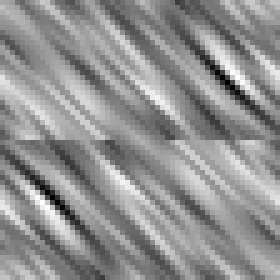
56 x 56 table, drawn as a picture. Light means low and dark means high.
The grain runs diagonally down to the right. It looks the same turned upside down. No overall slope runs across the table. The histogram is bell-shaped.
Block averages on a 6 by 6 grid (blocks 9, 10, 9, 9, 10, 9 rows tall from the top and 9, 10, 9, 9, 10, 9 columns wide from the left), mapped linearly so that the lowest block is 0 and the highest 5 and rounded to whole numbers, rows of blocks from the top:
334553
222232
102355
553201
232222
355433
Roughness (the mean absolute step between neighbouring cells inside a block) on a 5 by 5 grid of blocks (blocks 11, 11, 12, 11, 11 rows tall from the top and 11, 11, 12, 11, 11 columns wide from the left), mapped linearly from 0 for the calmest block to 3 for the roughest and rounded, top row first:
0 0 1 1 1
0 1 1 2 3
1 1 0 1 1
3 2 1 1 0
1 1 1 0 0
